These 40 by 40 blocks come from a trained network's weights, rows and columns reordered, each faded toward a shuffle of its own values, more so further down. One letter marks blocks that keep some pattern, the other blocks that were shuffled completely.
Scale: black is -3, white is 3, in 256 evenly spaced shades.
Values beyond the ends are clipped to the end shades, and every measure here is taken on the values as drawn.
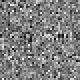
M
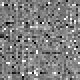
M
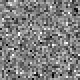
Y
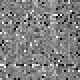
M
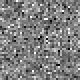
M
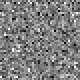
M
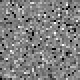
Y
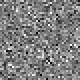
M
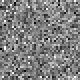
M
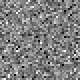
Y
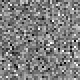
Y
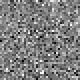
M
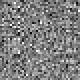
M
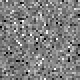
Y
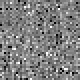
M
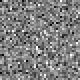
Y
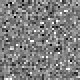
Y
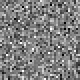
Y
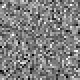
Y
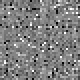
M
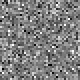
M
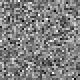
M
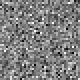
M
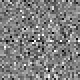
M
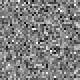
M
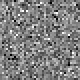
Y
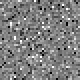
Y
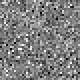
Y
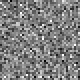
M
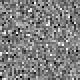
Y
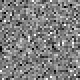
Y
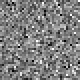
Y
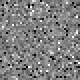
Y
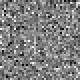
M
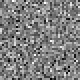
Y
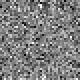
M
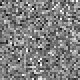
Y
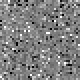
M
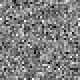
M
